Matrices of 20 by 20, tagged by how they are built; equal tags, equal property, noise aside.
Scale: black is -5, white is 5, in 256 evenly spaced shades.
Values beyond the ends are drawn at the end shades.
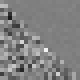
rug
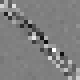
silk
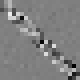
silk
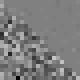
rug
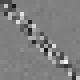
silk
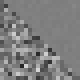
rug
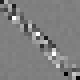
silk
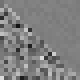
rug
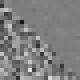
rug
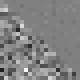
rug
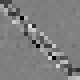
silk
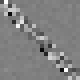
silk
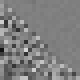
rug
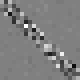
silk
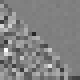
rug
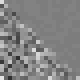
rug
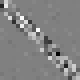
silk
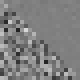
rug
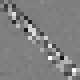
silk
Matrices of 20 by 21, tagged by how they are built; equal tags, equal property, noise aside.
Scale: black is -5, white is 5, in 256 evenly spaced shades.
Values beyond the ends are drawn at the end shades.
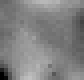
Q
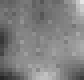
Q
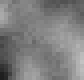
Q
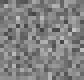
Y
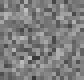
Y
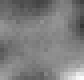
Q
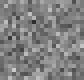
Y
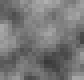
Q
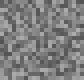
Y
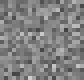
Y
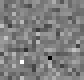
Y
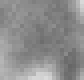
Q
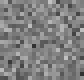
Y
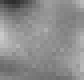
Q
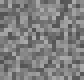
Y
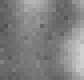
Q
